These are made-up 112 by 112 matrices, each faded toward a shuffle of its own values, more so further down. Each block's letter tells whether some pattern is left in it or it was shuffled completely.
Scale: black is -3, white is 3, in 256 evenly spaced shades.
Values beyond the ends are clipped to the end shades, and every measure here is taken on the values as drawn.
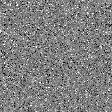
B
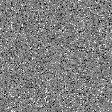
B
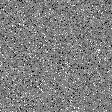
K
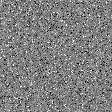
K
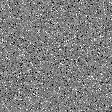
K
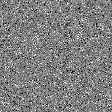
B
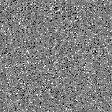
B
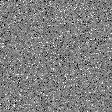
K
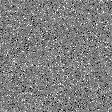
K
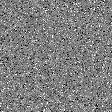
K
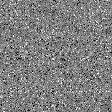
B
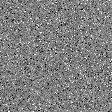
K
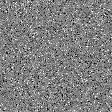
K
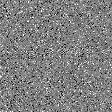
B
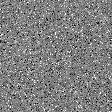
K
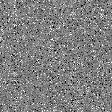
B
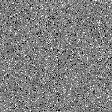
B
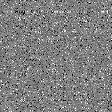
B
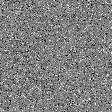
K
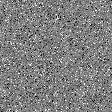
K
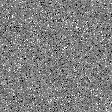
K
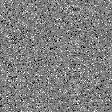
B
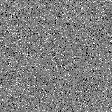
B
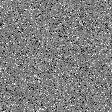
K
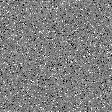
K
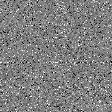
B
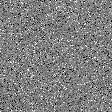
K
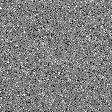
K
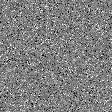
K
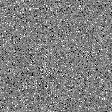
B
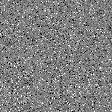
B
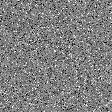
K
